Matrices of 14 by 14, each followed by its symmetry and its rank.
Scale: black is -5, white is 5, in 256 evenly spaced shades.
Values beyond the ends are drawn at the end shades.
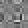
antisymmetric, rank two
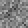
symmetric, full rank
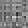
antisymmetric, rank two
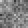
symmetric, rank three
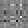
antisymmetric, rank two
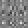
neither, rank two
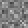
symmetric, rank three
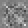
symmetric, rank three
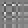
symmetric, rank one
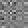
neither, rank two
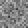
symmetric, full rank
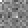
symmetric, rank three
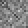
symmetric, full rank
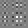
symmetric, rank one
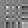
symmetric, rank one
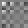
symmetric, rank one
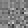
antisymmetric, rank two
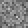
symmetric, full rank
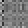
neither, rank two
